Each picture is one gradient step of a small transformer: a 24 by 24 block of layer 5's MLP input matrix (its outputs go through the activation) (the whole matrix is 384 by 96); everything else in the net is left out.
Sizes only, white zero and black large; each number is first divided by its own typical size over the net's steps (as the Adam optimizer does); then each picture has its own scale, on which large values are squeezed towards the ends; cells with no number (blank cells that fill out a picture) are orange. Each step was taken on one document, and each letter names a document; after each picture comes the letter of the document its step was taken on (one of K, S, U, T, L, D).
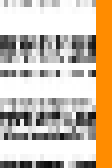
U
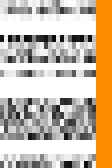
U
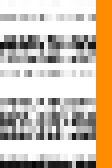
U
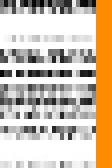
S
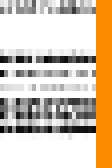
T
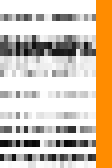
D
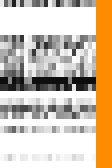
S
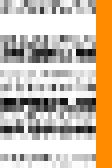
S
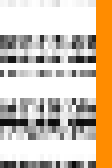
U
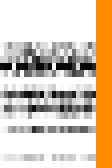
D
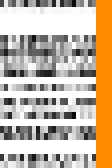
S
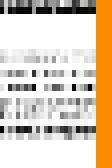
T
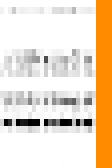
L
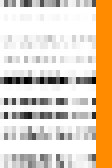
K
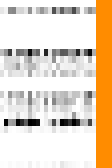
L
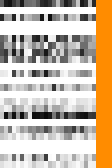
S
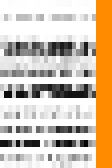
D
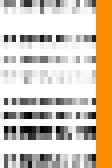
K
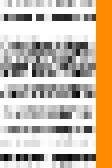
D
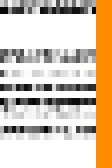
T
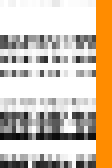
U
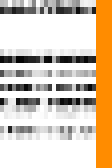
T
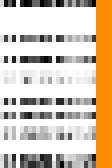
K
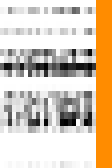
L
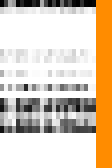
T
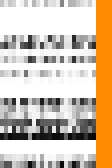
U
